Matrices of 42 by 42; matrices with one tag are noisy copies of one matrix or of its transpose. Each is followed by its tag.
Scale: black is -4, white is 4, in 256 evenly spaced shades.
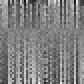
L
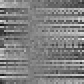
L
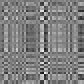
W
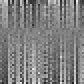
L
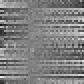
L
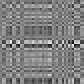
W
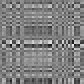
W
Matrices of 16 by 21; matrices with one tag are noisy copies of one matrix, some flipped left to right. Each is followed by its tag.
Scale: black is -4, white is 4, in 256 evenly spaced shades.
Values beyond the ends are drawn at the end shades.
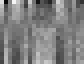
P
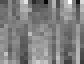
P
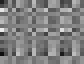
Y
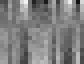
P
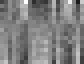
P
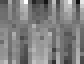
P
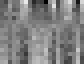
P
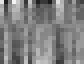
P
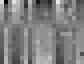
P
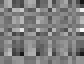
Y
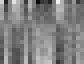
P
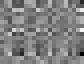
Y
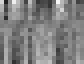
P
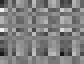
Y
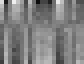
P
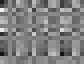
Y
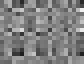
Y
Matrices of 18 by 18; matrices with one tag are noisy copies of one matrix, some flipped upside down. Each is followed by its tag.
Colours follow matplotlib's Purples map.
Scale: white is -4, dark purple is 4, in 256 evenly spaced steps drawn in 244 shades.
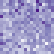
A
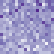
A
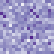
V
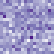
V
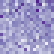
A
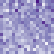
A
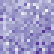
A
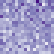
A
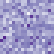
V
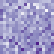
A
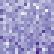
A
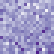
A
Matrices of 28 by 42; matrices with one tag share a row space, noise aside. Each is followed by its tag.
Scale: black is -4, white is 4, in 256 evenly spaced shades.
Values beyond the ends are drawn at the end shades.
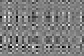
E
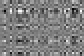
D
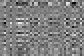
D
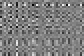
E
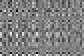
E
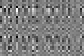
E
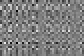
E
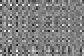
E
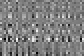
E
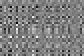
E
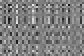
E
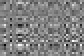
D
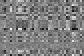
D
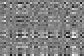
D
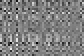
E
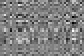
D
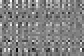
E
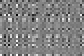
E
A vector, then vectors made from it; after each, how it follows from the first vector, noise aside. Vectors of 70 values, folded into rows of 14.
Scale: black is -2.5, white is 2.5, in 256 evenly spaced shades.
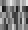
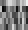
copied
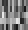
wrapped around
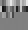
partly zeroed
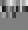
partly zeroed
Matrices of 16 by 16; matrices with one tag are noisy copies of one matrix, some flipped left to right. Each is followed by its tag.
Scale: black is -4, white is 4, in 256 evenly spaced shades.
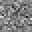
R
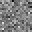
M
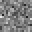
R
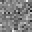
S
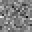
R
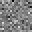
M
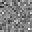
M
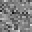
S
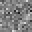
S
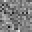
S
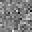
S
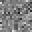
S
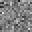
M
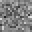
R
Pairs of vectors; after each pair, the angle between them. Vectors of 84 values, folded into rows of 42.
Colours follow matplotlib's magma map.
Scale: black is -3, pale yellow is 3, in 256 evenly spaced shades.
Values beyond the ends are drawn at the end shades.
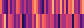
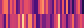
nearly opposite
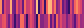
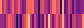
orthogonal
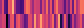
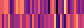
partly opposed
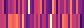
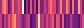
orthogonal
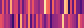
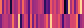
nearly opposite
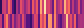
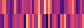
orthogonal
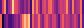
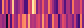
partly aligned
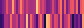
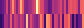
nearly parallel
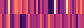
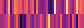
nearly parallel
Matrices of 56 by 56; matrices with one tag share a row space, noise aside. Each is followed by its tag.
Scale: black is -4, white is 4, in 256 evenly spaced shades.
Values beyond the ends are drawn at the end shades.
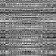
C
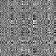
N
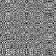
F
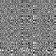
N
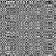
F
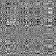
F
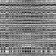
C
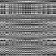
C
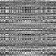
C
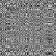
F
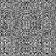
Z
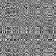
F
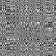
F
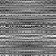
C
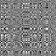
Z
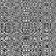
Z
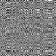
F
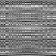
C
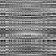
C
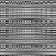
C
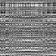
C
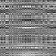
C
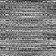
C
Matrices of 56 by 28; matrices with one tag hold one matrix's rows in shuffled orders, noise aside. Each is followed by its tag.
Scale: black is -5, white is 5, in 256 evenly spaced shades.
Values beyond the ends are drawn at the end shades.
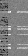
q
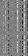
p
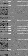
q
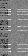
q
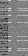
q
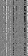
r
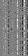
p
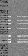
q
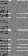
q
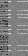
q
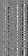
p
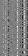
p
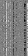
r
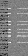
q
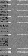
q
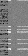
q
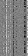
r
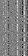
p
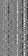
p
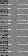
q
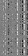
p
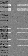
q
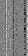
r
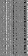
r
